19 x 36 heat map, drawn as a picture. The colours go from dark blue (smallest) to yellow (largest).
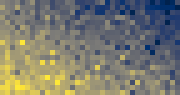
Ninth with the highest average: bottom left. Slope: up to the bottom left. Mirror symmetry: none. Ninth with the lowest average: top right.
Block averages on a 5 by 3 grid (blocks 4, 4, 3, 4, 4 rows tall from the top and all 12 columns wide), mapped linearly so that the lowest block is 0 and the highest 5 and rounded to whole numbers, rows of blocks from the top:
2 1 0
3 2 1
4 2 1
4 3 2
5 4 3
